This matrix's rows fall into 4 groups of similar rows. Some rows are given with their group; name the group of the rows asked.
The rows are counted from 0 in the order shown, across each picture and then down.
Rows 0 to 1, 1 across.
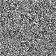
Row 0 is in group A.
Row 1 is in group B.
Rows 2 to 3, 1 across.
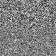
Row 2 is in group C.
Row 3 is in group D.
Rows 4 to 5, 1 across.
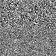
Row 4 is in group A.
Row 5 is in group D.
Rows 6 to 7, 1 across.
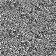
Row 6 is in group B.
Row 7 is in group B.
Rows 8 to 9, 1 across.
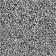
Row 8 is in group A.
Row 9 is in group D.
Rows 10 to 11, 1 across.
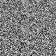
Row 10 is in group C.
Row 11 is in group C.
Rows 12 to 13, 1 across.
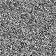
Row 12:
B
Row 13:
C
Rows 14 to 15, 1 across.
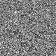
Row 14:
D
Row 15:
B
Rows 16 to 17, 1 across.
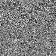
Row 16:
B
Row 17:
D
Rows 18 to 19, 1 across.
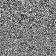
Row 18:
C
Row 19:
D
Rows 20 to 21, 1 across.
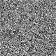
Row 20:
A
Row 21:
B
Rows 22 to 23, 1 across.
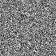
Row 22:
C
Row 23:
A
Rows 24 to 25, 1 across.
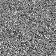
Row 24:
D
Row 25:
B
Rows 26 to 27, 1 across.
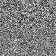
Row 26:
C
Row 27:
D
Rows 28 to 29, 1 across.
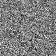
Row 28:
C
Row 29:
B
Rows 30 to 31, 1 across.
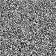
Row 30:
A
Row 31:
C
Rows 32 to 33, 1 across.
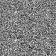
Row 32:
D
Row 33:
D
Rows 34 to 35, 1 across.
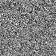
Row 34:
B
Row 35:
A
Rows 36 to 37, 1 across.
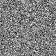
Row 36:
C
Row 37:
A
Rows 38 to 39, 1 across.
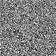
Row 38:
A
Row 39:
B
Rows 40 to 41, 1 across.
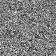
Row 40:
D
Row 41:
B
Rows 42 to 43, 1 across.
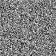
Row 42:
A
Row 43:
C
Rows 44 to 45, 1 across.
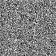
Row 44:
A
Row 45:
D
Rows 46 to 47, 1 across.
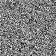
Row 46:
B
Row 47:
C
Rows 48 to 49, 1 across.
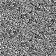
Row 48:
B
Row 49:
B
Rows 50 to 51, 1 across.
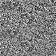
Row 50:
B
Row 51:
B
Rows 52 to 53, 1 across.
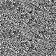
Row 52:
B
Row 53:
B
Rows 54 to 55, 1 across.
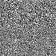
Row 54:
A
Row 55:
D
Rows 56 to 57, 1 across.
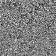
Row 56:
B
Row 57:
D
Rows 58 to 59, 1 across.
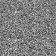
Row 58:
D
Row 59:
D
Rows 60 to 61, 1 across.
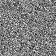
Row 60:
B
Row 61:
A
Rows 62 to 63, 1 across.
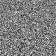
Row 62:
D
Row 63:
C
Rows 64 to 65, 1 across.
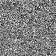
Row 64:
B
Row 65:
D
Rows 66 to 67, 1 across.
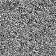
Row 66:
B
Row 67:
A
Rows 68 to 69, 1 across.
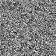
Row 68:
B
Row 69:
A
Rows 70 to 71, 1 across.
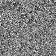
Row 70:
B
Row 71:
A
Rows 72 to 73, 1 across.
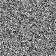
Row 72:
C
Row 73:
B
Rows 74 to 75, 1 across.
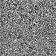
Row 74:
A
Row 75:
D
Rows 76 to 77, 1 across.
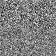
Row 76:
A
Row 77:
C
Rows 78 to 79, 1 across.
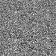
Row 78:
D
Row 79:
D
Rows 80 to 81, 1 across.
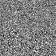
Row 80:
D
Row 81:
A
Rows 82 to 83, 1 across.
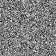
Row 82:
C
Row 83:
A
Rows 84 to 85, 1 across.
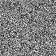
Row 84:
B
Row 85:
A
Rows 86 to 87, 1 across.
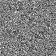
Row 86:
D
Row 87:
B
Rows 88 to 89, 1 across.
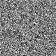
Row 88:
A
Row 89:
B
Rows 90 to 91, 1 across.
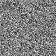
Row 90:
B
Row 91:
A
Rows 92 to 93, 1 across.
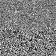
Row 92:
D
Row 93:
B
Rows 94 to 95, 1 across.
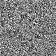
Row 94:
A
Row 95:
B
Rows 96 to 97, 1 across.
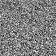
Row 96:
B
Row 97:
A
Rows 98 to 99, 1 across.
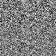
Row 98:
C
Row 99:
C
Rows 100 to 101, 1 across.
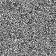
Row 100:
B
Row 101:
D
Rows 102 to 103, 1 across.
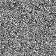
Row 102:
B
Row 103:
A
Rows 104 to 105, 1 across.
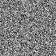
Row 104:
C
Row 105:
A
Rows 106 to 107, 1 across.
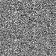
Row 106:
D
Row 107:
D
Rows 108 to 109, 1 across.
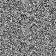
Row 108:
C
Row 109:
C
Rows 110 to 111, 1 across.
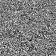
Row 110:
D
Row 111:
B
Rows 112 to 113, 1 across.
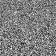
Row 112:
D
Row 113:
C
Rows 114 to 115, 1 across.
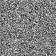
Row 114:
A
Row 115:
D
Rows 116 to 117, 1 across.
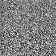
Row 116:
A
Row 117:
A
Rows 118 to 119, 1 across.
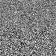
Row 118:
D
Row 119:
C
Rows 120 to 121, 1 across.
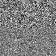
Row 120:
C
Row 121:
D
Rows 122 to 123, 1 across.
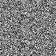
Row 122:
C
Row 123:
C
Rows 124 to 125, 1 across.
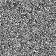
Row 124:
B
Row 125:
A
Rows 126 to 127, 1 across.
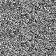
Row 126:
B
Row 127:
B
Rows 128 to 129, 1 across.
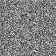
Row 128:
A
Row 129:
A
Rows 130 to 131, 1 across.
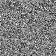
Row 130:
B
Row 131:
C
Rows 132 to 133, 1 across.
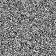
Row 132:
C
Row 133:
A
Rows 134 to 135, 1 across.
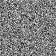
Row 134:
A
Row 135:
C
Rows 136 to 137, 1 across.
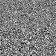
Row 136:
D
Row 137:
C
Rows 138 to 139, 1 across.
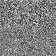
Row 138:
A
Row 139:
D
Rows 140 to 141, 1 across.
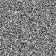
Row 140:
D
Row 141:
C
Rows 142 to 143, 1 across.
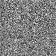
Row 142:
A
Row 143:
D
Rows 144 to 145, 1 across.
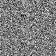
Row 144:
C
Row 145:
C
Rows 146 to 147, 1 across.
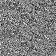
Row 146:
B
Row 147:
B
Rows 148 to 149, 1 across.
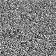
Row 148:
A
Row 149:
B
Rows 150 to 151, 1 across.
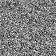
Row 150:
B
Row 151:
A
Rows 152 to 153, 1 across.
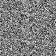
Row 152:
C
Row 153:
C
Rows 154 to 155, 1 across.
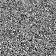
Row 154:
C
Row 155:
B
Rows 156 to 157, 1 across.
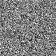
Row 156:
A
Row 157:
B
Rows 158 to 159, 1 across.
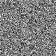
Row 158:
B
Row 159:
C
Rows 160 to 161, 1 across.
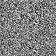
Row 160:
A
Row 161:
A
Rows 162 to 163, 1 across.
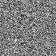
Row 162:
C
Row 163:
D
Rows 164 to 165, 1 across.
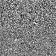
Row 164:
A
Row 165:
D
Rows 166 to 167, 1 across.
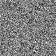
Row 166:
B
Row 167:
A
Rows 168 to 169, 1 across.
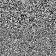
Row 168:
C
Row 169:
D
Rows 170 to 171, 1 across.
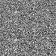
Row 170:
D
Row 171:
D
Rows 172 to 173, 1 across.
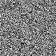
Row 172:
B
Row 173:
C
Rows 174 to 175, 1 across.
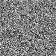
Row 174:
A
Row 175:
B
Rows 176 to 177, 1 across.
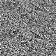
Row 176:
B
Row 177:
B
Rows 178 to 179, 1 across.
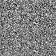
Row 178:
A
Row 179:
A
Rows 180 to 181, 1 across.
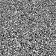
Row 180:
D
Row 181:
A
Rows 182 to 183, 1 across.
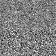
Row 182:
D
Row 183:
A
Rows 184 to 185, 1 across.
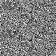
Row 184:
B
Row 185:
B
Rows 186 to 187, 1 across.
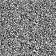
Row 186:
A
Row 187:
A
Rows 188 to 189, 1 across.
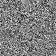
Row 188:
C
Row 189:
B
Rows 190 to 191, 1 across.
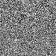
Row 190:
C
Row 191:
D
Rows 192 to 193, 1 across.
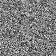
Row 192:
C
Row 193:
B
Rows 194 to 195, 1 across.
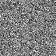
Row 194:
B
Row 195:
A
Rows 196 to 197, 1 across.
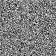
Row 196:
A
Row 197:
C
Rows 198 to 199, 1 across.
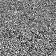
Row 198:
D
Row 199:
B
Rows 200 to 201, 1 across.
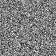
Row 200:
C
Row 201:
A
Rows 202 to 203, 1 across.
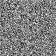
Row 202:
A
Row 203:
C
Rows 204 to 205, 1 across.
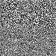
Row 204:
A
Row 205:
D
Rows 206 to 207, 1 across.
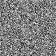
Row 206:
A
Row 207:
C
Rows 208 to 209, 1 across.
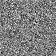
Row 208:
A
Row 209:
B
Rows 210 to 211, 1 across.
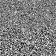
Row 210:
D
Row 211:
C
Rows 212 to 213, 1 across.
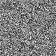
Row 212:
B
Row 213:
C
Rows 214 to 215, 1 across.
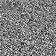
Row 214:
B
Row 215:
C
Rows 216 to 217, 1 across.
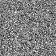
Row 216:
D
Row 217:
A
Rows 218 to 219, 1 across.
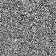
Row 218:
C
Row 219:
D
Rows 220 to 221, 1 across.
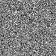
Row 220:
D
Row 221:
A
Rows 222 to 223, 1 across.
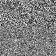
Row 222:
B
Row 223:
D
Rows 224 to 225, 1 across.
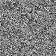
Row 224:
B
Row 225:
C
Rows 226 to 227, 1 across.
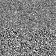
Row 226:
D
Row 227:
A
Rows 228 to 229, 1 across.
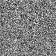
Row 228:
A
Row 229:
D
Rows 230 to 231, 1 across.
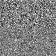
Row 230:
A
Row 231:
D
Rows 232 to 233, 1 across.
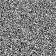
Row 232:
A
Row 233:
C
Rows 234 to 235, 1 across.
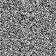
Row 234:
C
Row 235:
C
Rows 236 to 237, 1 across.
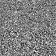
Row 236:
D
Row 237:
A
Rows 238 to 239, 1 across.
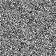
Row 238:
B
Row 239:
C
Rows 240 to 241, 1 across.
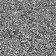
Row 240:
D
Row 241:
B
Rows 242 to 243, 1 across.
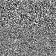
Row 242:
A
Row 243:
D
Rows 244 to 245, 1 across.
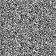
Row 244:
A
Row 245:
A
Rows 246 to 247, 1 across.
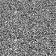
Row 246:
D
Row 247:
D
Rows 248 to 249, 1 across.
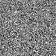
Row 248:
D
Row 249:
A
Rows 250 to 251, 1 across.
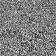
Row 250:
D
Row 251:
B
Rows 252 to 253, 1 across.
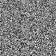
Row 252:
C
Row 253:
C
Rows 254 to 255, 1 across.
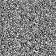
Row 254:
A
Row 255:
A
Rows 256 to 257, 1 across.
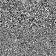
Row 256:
C
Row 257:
D
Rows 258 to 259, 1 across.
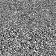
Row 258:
D
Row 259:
A
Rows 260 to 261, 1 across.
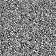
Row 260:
A
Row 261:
A
